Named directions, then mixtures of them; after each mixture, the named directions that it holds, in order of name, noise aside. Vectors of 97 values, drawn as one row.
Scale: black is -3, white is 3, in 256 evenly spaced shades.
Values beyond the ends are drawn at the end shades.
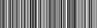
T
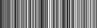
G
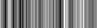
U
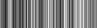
G, U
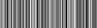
T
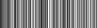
G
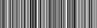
T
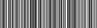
T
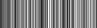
G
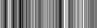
U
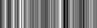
G, U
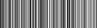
G, T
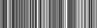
T, U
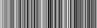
G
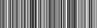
T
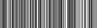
T, U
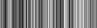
G, U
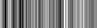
U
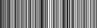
G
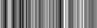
U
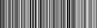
G, T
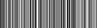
G, T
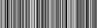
T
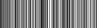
G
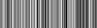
T, U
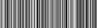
T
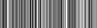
T, U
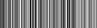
G, T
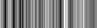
U
